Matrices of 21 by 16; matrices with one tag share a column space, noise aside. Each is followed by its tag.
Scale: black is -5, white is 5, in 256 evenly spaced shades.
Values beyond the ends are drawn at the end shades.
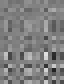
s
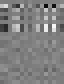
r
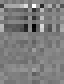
r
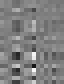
s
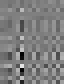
s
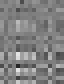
s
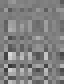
s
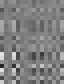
s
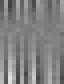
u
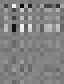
r
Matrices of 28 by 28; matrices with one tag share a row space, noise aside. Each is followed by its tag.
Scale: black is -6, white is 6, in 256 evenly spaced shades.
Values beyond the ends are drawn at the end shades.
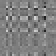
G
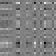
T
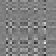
G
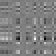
T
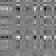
T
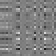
T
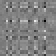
G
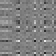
T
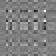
G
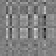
G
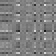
T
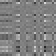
T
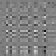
G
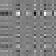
T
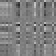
T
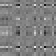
T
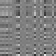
T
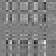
G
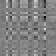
G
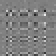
G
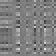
T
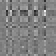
G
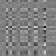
G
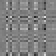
G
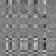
G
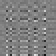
G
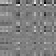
T
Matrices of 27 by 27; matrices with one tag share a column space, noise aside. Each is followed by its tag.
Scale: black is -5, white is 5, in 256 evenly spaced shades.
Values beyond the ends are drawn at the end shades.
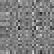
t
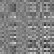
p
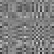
p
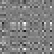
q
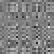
p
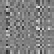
t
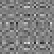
q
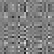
p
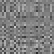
p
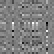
q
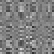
p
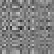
t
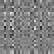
t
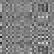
p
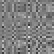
p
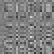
p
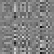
p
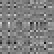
q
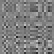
p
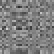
t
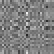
t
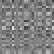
t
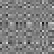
q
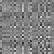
p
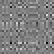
q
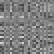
p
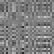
p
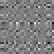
q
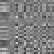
p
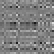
q
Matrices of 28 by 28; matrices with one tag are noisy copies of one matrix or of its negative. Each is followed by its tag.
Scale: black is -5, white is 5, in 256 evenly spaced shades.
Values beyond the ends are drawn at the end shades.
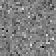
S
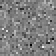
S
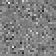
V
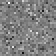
V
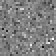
S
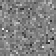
S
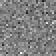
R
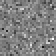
S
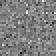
R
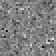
S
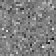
S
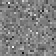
V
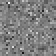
V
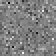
V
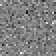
R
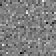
R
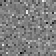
R
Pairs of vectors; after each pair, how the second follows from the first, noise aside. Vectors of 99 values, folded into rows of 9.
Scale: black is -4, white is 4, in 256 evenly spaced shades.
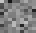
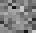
reversed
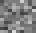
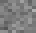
shrunk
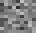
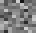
wrapped around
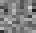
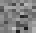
wrapped around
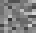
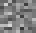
wrapped around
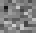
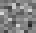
reversed
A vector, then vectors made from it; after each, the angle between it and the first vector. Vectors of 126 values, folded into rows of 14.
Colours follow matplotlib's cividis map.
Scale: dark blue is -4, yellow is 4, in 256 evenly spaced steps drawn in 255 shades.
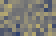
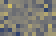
nearly parallel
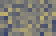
partly aligned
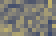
partly opposed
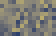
partly aligned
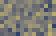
nearly parallel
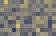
partly opposed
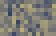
orthogonal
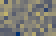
nearly parallel
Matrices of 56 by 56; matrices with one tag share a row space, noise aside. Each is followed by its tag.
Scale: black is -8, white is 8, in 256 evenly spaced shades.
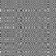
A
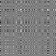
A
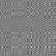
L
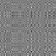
L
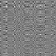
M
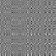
L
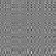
L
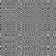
A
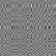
L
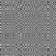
A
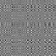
L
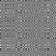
A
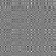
L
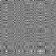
M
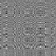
M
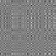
L
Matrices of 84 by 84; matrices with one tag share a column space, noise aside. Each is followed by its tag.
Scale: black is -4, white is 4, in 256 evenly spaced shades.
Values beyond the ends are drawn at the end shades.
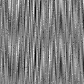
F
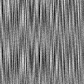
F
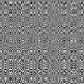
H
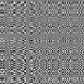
H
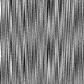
F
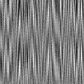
F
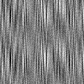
F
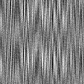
F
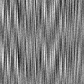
F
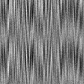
F
